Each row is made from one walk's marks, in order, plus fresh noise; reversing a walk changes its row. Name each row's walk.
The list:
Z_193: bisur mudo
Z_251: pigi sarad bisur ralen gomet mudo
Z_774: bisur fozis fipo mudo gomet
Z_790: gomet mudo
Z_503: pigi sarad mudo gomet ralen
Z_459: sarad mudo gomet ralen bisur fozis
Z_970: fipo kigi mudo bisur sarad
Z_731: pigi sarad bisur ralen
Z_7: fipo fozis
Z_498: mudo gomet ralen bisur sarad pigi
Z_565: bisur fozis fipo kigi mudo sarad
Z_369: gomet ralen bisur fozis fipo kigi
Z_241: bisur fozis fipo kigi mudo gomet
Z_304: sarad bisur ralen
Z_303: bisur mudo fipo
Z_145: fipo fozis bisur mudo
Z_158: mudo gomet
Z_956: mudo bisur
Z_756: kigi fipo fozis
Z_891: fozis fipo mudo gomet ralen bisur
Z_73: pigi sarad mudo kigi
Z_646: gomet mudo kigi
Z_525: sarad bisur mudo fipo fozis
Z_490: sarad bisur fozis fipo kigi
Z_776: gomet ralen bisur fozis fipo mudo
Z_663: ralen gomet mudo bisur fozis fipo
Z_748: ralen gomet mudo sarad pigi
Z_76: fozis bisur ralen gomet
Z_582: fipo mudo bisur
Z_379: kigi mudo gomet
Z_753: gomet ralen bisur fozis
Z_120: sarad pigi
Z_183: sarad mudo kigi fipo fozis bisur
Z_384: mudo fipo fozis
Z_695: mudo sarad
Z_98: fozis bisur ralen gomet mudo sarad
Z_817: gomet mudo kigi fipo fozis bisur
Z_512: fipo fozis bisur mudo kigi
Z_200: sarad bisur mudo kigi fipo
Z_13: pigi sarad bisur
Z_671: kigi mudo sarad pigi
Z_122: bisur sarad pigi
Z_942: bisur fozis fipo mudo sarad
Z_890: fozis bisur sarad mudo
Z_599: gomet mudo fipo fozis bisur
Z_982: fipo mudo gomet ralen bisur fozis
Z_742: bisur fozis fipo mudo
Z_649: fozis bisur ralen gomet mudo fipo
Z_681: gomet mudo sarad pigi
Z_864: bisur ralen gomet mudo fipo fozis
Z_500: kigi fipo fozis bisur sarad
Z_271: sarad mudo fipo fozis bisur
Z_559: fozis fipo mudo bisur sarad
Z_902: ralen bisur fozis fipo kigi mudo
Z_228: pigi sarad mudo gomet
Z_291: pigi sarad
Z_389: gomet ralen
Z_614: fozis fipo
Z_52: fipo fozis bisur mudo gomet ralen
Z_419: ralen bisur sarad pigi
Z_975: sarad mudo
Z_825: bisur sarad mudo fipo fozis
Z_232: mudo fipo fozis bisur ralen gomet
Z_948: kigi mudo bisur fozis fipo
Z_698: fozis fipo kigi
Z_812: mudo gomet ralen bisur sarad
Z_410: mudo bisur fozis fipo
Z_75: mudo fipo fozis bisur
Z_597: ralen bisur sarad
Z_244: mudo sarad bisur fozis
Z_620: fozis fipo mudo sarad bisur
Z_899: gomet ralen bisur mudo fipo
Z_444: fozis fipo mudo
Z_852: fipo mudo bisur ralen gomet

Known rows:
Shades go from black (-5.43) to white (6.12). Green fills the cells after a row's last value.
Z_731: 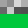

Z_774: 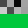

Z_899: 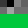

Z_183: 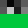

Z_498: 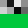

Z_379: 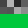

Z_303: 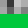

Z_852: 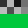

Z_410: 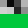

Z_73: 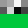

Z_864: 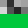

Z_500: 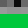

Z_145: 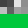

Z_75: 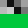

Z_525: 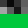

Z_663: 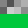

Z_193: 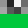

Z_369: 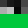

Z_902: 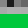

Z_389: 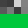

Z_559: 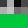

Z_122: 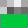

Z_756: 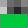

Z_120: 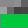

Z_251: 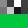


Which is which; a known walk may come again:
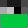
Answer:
Z_369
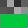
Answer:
Z_379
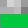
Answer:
Z_419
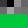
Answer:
Z_899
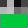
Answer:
Z_559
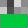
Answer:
Z_742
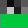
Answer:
Z_183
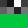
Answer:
Z_790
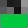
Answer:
Z_304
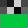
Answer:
Z_646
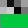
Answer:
Z_75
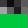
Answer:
Z_525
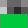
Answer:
Z_756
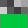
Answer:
Z_982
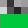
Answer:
Z_864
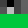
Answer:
Z_271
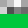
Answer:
Z_122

